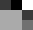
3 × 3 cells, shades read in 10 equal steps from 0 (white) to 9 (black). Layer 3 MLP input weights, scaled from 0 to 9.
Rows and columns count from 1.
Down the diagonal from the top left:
7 3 5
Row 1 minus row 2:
4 6 -7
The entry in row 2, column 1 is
3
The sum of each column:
13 15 12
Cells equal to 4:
0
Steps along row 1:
up down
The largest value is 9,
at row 1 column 2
